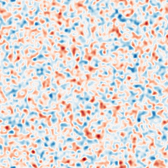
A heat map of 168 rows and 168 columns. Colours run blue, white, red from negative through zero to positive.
Seam: none. Histogram: bell-shaped. Grain: blotchy. Mirror symmetry: none. Slope: none. Stripes: none. Average level on the scale: 50%.
